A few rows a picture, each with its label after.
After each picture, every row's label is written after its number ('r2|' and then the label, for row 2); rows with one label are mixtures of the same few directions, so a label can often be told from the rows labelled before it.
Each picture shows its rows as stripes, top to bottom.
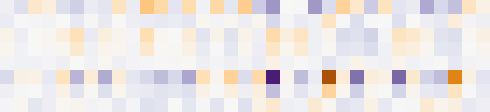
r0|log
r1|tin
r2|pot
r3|pot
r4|tin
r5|tin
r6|tin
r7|log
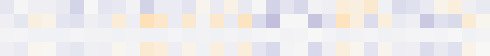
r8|pot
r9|log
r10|log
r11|log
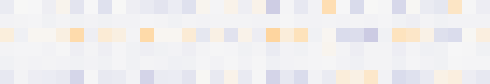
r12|tin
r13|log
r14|pot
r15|tin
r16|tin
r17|pot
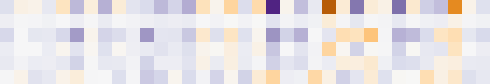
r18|tin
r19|tin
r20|pot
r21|tin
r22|pot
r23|log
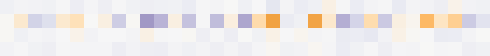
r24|tin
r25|log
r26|pot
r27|log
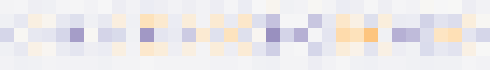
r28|log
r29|log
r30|pot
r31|log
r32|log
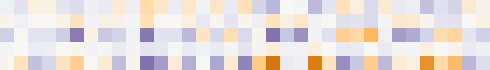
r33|log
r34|pot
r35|pot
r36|log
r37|log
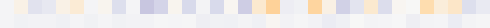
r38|log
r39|tin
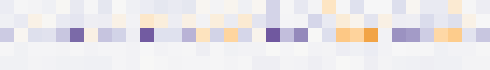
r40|tin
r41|log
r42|pot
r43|pot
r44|log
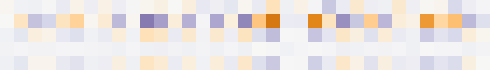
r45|tin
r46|log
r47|log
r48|log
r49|log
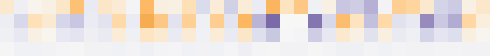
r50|pot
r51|log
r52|log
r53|log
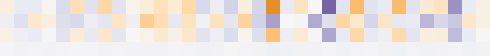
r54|tin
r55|log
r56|tin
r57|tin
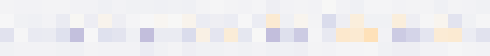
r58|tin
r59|tin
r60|pot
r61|pot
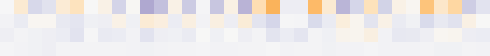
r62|log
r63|log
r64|pot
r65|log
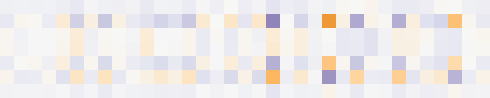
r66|pot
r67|tin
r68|pot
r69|pot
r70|tin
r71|tin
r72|tin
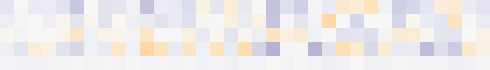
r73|pot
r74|tin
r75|pot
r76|log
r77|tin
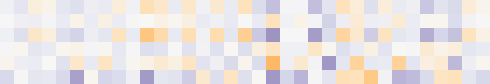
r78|log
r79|tin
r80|log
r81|log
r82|tin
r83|pot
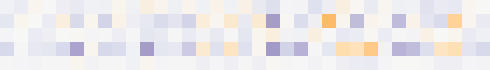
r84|log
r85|tin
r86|log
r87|pot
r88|pot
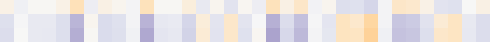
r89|pot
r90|pot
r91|pot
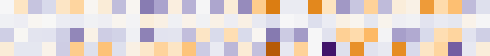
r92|log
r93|log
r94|pot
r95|tin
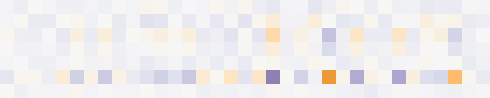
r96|log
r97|log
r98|tin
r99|tin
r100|log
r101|tin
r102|pot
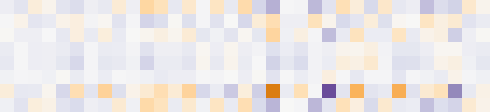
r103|log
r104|log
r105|tin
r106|pot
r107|pot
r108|tin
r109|tin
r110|log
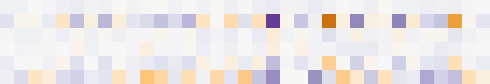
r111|log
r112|tin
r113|tin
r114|pot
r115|tin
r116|log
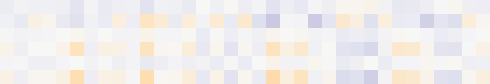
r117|pot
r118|log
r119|pot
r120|pot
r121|log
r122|pot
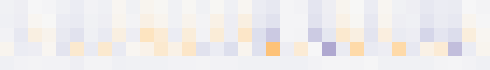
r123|log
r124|log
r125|log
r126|tin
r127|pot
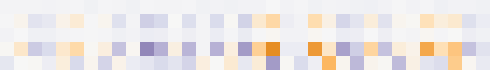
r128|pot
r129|log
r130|log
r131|log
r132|tin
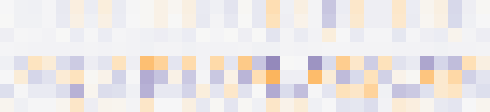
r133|tin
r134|tin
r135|tin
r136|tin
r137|log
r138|log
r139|pot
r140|pot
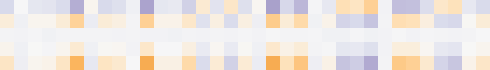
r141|pot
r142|pot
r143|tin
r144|pot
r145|pot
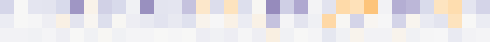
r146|pot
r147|tin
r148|tin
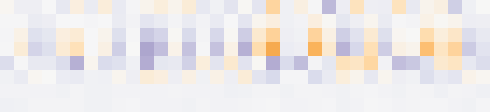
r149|tin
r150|log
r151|log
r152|log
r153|pot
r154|log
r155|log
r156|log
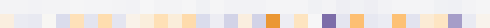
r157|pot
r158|tin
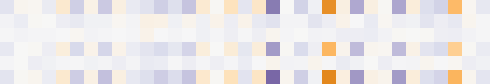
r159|tin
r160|log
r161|pot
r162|tin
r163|log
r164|tin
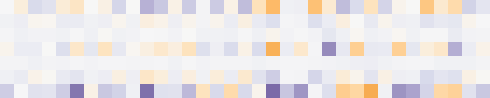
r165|log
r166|log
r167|tin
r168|tin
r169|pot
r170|log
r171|pot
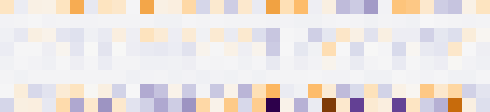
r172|pot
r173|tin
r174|log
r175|tin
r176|tin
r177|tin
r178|log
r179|tin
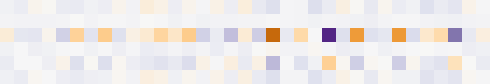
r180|log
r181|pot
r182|tin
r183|log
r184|tin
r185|log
